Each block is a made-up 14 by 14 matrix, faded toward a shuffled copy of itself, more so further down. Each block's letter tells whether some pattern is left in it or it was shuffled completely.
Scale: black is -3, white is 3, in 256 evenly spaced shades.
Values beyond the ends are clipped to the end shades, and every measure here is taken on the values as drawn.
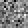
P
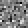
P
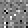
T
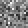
P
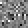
T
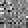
T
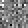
T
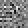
T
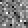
P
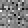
T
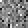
P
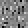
T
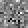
T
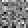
T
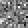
P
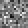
P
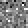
P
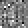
T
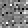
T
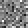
T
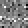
T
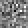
T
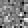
T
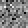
P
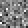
P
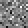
P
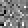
T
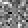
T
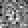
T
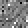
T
